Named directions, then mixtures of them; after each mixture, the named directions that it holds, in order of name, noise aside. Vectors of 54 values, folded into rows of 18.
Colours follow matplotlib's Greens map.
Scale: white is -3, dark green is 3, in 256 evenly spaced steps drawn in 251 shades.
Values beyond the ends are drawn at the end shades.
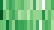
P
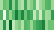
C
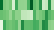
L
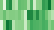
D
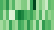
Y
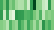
Y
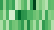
Y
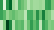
D, P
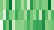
C, D, L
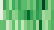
L, P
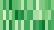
C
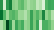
D, P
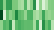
C, P, Y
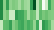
L, P, Y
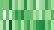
C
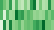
C, L, Y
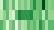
L, P, Y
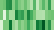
C, D, Y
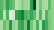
Y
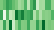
C, Y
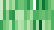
P, Y
